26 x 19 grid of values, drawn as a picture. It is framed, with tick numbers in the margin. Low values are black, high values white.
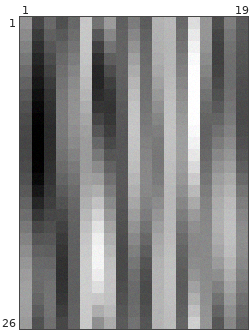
Histogram: bell-shaped. Ninth with the lowest average: middle left. Grain: streaks running down. Average level on the scale: 50%.
